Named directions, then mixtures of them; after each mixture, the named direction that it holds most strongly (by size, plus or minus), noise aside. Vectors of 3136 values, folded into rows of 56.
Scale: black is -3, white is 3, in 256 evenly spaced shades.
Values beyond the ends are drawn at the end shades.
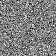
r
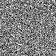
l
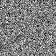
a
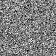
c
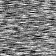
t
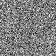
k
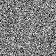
k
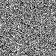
l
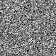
c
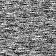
t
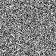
l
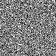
l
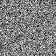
a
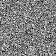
r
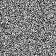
a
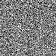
l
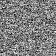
c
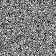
a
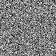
l
